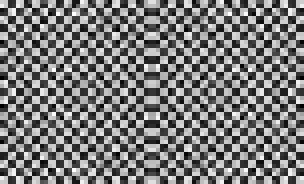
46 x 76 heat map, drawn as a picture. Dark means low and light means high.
There is no seam. The field is checkered. On average the colour sits 50% of the way up the scale. It mirrors both left to right and top to bottom. No overall slope runs across the table. The values fall into two levels. No single row or column stands out from its neighbours.
